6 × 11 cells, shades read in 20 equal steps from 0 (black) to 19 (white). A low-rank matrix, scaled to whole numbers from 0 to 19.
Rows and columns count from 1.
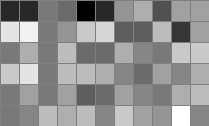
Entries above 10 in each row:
4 7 5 7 5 7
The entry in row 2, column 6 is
16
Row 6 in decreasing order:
19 15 14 14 13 12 11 10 10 10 9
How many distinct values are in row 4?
8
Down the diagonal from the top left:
3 18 9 14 7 10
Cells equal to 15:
5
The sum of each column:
62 73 59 72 58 58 68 60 61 73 76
